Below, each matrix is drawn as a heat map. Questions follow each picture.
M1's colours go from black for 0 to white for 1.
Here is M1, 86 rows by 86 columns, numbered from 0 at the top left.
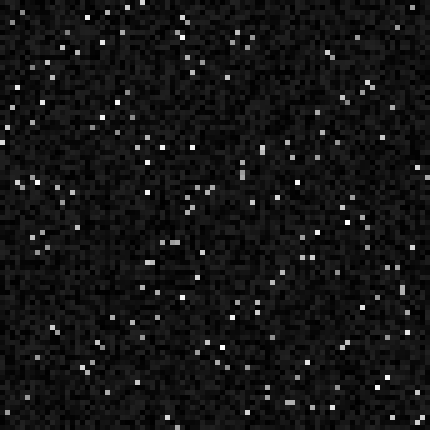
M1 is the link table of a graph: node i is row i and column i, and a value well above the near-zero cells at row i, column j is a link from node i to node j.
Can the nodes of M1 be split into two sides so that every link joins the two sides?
yes
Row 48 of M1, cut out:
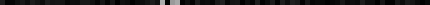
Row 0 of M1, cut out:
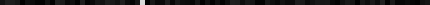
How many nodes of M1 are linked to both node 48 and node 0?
0
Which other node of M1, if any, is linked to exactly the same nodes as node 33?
node 84
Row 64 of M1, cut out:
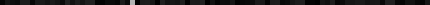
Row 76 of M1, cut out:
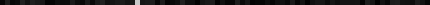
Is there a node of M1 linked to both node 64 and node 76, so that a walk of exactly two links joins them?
no
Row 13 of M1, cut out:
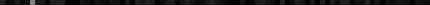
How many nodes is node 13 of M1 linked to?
1
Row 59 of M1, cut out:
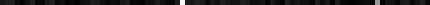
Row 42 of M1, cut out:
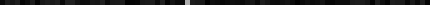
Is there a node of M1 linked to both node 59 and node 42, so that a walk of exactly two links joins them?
no
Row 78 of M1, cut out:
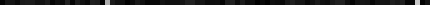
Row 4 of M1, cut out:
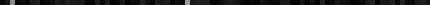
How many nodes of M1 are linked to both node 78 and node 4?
0
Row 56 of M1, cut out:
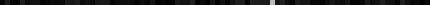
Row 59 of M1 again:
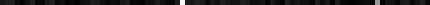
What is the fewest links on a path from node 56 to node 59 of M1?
5
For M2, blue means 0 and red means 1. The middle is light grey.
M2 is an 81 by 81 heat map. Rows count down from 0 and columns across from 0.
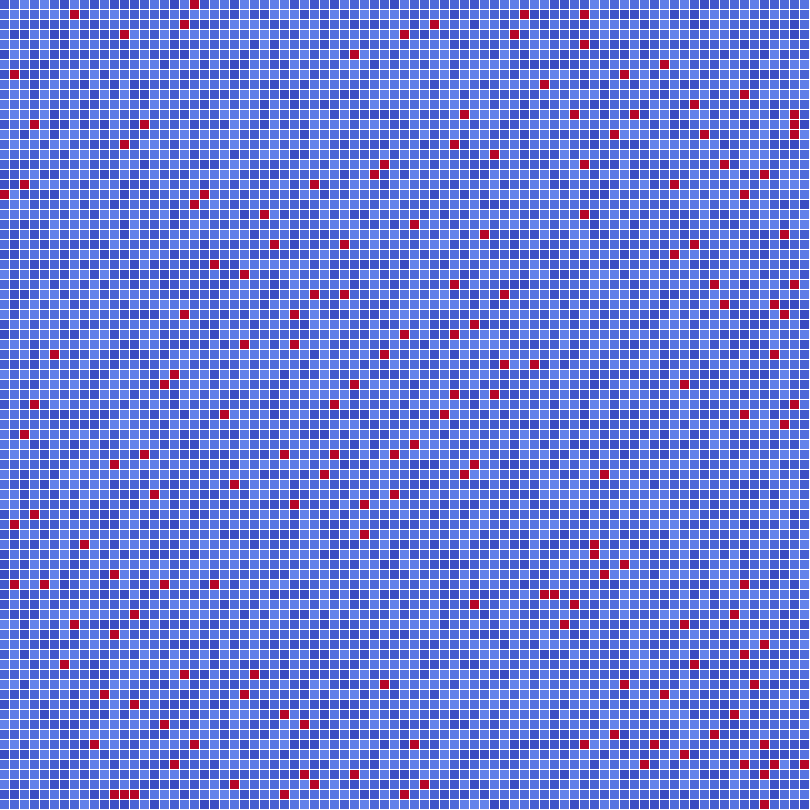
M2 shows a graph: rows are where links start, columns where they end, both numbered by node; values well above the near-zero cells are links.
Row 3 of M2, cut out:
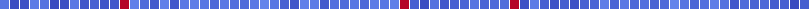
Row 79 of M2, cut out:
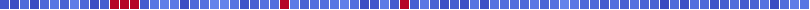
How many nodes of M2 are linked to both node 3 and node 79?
2
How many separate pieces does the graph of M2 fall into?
4
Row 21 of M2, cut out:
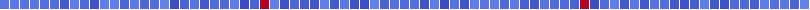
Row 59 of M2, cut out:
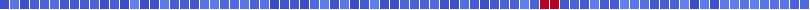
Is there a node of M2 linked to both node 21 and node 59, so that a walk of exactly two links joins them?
no
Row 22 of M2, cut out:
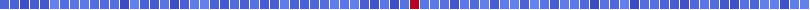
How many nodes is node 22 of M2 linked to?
1
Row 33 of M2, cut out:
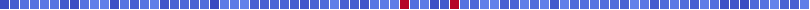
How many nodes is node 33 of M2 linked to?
2
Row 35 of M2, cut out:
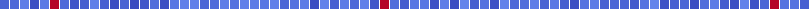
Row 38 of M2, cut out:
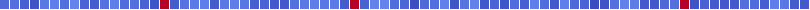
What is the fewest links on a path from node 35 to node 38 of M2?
1
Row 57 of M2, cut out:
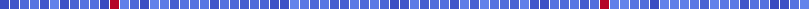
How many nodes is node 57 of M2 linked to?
2
